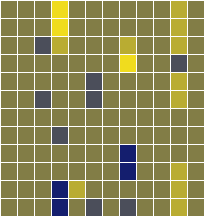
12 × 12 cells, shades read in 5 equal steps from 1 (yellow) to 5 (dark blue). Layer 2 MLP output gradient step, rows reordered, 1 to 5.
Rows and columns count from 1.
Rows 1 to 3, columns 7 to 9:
3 3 3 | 3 3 3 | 3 2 3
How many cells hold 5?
4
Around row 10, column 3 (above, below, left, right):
3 3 3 3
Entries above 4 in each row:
0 0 0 0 0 0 0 0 1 1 1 1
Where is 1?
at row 1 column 4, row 2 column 4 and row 4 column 8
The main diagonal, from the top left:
3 3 4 3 3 4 3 3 3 3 2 3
